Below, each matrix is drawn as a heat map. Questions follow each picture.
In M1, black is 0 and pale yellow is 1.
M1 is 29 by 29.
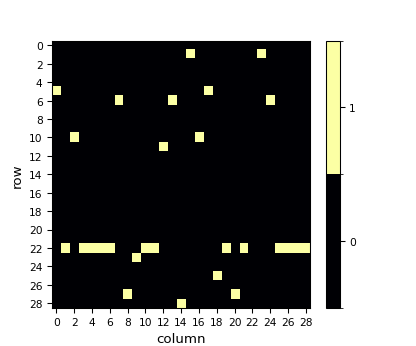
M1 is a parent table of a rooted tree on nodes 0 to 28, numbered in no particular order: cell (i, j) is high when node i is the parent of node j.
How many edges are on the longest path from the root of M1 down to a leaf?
3
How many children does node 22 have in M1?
13
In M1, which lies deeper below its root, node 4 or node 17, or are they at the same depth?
node 17
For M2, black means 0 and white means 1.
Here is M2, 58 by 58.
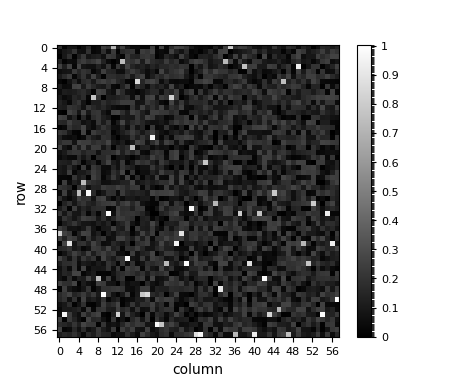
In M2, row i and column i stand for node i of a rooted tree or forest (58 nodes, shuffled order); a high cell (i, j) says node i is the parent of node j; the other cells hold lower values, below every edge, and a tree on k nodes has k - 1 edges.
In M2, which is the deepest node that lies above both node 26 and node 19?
43
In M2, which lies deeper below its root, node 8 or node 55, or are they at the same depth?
node 8
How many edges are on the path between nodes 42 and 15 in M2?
7
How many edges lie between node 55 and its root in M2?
2
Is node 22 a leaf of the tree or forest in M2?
yes
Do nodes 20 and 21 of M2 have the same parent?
yes
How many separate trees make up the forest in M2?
4
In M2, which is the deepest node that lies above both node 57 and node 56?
39
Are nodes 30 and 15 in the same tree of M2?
yes
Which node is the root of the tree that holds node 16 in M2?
48
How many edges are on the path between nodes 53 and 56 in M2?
3
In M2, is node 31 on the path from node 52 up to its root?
yes
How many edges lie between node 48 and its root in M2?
0
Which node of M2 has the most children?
57
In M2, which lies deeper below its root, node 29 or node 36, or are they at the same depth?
the same depth
